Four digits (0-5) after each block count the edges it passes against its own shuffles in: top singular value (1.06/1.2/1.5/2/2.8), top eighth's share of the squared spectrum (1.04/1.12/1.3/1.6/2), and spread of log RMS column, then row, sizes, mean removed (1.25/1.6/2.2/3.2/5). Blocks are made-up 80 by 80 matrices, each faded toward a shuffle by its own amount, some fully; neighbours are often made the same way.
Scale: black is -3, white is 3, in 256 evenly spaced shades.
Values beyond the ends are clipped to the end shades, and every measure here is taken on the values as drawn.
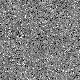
0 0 0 0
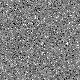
0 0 0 0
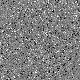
2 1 0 0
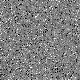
2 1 0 0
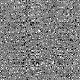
4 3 2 1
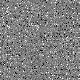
3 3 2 1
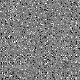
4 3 2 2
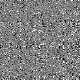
3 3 2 2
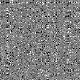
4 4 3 2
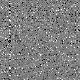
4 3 2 2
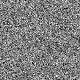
1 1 0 0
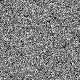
2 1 1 0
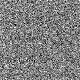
3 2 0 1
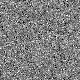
0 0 0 0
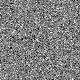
0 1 0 0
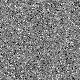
0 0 0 0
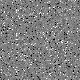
3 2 1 0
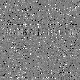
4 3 1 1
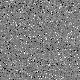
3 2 0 0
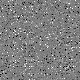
3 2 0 1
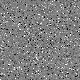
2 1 0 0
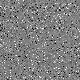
3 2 0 1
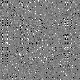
4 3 2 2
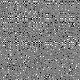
4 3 2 3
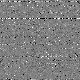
3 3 0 2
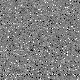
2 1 0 1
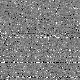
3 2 0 3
